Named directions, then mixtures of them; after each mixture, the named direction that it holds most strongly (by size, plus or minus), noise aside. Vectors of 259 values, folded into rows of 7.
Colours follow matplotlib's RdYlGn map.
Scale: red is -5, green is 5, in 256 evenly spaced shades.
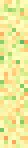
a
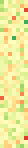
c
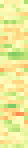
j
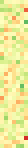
c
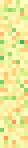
a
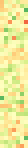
c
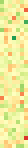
c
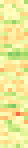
j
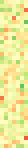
c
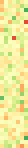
c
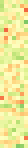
c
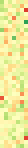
c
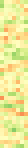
j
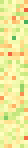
c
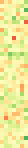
c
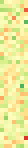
c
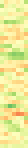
j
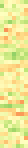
j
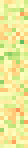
a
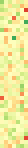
c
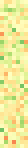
a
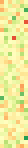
c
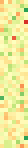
c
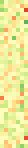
c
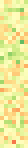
a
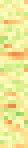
j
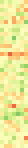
j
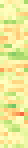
j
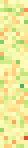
a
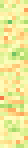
j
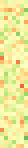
a
